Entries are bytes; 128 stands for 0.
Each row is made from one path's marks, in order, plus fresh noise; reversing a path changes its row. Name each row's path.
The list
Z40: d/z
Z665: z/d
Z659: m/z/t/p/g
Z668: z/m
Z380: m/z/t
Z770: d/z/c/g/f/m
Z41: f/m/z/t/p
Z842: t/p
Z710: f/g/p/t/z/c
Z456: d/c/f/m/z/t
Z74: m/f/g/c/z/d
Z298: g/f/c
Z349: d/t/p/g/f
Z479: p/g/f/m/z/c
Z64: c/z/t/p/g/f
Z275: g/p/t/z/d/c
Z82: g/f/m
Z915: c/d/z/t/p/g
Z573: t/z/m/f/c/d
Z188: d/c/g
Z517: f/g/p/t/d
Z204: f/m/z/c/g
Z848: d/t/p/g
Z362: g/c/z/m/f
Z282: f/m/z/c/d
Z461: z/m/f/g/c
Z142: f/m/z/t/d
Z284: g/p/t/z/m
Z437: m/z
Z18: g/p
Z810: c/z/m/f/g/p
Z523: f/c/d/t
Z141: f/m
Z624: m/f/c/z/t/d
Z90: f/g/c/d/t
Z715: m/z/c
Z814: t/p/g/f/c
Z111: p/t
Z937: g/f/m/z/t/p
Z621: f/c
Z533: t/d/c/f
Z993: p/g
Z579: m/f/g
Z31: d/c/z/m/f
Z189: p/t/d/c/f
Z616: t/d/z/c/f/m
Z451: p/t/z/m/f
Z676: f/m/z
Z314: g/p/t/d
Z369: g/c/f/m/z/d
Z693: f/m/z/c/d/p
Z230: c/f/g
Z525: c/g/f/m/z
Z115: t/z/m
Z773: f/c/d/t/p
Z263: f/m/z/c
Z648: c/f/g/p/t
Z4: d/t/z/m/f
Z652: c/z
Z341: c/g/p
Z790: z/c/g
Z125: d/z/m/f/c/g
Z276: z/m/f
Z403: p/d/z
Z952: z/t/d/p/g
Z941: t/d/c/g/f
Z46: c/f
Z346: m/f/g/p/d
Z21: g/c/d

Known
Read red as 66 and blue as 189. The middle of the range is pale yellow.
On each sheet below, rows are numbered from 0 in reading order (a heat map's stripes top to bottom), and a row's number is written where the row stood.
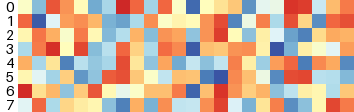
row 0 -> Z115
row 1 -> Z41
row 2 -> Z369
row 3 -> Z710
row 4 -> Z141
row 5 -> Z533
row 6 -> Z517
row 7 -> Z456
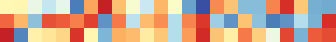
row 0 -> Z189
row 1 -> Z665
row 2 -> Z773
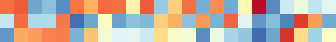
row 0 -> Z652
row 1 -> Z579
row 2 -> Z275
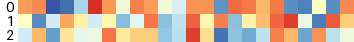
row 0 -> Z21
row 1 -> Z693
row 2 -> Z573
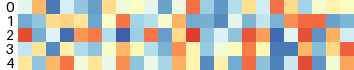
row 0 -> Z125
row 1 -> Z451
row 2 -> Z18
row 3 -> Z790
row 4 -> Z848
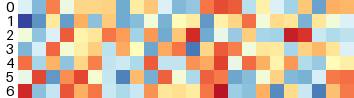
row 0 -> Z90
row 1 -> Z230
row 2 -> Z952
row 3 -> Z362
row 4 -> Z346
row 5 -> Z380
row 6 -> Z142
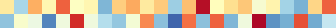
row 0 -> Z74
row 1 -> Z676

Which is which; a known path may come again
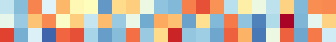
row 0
Z90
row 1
Z848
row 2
Z18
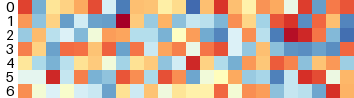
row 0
Z773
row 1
Z141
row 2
Z349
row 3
Z665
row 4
Z810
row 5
Z284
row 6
Z204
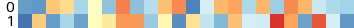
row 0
Z276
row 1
Z770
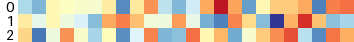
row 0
Z523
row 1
Z189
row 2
Z693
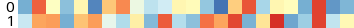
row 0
Z814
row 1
Z525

